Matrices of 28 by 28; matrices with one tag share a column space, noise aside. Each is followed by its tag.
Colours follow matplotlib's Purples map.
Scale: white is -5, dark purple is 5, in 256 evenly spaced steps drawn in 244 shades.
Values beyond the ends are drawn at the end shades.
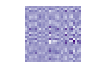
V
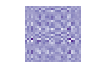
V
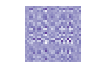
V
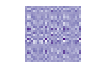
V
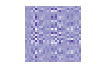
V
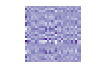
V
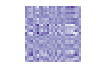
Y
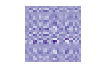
V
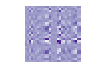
V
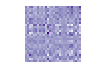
Y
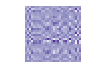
V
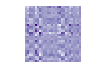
Y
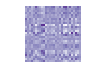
Y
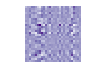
Y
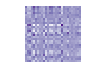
Y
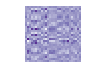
V
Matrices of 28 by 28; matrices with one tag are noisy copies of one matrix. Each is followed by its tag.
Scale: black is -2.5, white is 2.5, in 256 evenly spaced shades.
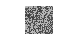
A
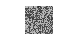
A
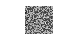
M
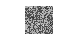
A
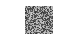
M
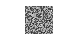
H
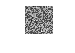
H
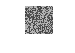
A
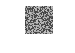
M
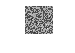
H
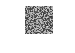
M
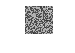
H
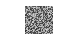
H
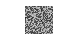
H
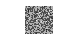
M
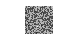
M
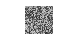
A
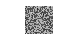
M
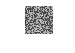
M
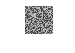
H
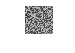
H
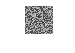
H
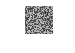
M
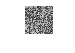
A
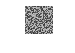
H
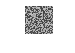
H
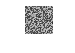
H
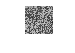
A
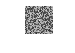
M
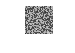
M
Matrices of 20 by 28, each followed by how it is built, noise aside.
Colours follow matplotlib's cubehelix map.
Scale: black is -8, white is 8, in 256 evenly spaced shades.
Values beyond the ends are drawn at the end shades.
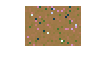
sparse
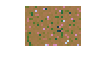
sparse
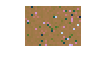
sparse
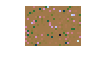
sparse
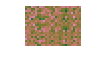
low rank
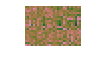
low rank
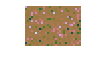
sparse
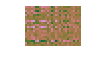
low rank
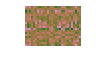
low rank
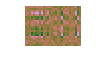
low rank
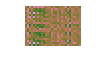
low rank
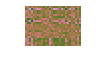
low rank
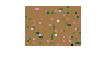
sparse
